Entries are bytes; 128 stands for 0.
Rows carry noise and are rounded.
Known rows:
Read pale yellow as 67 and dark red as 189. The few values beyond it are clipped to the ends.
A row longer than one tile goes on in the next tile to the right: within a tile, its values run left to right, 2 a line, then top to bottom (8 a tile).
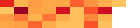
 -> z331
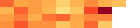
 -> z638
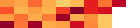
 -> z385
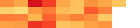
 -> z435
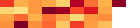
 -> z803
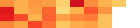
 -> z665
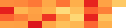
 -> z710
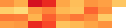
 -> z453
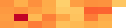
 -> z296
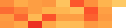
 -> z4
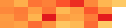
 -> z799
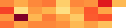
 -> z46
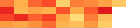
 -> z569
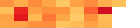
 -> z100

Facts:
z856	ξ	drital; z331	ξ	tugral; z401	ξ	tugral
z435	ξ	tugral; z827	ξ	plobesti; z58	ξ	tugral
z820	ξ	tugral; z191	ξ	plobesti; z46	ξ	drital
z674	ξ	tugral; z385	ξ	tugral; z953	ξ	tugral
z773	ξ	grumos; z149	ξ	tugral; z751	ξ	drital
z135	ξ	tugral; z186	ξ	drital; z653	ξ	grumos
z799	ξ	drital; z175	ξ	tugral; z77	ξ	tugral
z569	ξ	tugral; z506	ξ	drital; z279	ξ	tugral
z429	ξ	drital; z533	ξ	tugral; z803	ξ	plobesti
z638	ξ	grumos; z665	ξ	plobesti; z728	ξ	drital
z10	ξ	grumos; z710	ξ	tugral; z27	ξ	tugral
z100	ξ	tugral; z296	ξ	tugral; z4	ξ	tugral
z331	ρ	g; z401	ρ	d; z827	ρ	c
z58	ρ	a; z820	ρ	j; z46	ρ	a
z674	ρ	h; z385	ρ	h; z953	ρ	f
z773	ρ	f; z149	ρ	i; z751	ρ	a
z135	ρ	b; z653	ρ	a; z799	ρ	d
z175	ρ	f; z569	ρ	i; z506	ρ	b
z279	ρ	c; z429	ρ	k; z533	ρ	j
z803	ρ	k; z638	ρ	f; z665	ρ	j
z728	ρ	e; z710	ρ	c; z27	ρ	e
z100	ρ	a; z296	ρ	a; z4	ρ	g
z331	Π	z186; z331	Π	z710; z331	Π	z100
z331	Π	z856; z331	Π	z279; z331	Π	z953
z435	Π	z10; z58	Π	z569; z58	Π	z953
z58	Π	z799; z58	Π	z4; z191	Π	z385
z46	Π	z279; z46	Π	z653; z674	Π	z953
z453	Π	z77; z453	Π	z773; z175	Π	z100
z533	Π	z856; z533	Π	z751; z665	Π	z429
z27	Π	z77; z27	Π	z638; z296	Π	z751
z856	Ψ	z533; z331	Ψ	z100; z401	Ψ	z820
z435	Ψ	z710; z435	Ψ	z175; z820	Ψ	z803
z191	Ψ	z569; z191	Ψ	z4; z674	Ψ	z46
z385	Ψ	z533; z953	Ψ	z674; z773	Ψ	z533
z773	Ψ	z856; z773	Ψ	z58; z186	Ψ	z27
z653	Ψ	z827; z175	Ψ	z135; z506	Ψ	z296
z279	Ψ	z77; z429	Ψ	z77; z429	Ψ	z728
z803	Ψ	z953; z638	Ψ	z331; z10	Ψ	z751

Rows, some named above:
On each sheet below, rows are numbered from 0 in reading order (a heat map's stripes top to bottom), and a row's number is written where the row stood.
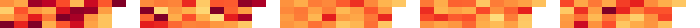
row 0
z856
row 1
z674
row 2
z799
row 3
z149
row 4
z401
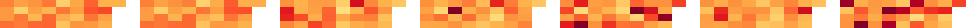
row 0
z506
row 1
z506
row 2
z665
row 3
z429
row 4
z953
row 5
z100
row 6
z820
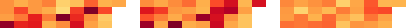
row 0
z773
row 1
z533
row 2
z506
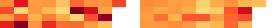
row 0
z953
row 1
z175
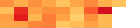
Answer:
z100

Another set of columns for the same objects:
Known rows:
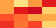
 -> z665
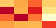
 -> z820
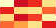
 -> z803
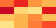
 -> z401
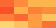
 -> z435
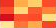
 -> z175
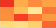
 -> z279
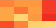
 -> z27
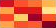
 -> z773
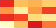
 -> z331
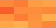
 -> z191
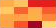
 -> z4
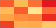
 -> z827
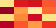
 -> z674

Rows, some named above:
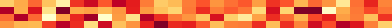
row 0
z820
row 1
z953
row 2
z385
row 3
z58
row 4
z799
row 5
z533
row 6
z46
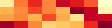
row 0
z46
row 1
z856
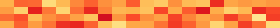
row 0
z653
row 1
z58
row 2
z429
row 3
z135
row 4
z100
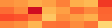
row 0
z506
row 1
z77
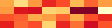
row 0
z665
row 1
z533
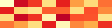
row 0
z803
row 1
z638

